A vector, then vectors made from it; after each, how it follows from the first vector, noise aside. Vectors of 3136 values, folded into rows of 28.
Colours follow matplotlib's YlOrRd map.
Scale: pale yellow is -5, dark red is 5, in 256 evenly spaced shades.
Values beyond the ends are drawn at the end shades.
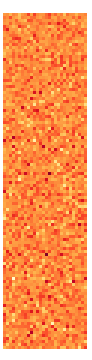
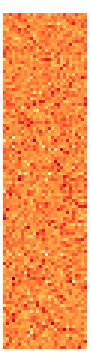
negated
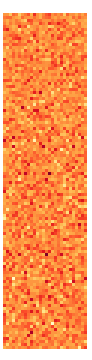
copied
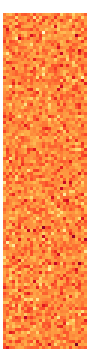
wrapped around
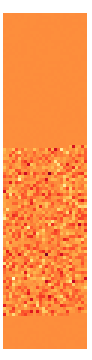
partly zeroed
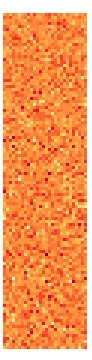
copied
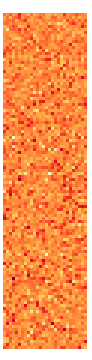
negated
